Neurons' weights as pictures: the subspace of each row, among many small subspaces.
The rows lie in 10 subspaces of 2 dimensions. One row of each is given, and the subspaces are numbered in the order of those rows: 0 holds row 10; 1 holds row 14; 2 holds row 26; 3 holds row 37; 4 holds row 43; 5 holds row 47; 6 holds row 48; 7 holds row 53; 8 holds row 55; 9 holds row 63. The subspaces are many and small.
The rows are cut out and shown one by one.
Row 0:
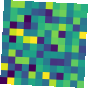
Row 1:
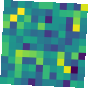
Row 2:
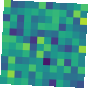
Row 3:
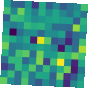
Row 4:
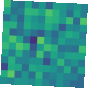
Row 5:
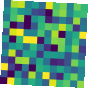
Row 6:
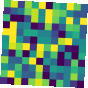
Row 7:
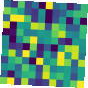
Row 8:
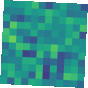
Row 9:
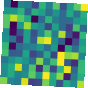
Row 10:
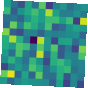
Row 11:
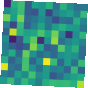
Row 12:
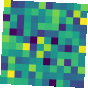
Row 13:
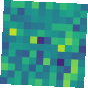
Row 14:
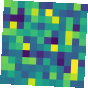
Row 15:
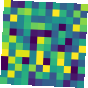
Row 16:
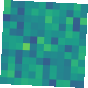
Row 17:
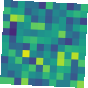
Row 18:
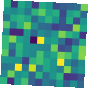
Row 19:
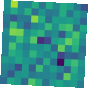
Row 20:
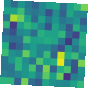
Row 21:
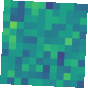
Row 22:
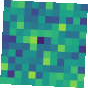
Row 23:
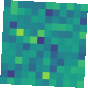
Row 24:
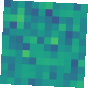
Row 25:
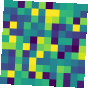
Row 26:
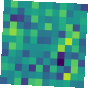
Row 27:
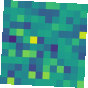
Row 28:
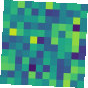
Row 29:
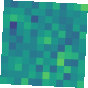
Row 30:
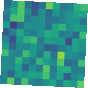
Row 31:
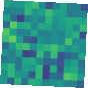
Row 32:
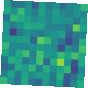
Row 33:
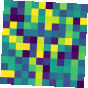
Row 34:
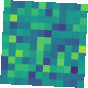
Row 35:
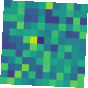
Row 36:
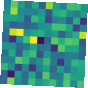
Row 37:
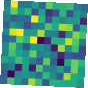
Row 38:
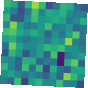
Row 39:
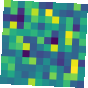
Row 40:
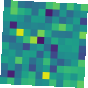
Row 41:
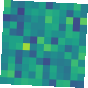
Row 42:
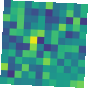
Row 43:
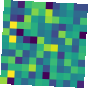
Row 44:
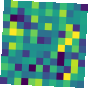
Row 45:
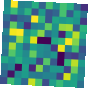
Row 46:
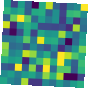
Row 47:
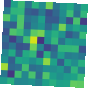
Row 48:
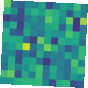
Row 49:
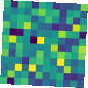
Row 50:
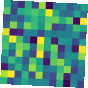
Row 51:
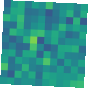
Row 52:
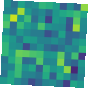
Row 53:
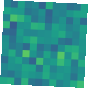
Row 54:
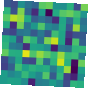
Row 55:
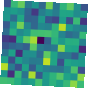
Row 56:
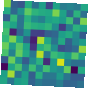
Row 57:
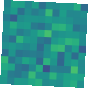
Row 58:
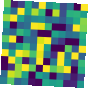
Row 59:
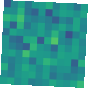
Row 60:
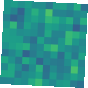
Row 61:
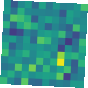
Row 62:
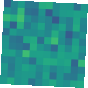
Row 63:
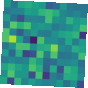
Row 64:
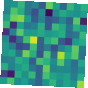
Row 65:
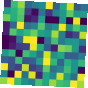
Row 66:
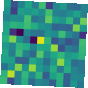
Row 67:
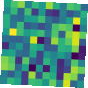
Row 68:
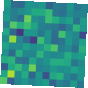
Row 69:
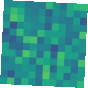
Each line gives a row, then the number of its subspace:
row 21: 4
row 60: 5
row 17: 7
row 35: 8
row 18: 9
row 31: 9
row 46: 9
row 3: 0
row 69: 2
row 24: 1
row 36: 2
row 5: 4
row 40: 3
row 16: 6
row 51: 5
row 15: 5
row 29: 3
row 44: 2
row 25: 7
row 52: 6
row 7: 7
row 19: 3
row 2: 6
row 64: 0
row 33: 0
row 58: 8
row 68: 4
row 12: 6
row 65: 8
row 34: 8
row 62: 1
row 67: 7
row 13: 0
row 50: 0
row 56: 5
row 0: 4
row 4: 5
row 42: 5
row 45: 3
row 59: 1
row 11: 1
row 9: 3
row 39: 1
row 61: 2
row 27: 9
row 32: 0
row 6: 7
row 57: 8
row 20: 2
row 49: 9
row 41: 6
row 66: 2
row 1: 6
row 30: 4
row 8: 9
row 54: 1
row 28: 7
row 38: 4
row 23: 3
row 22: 8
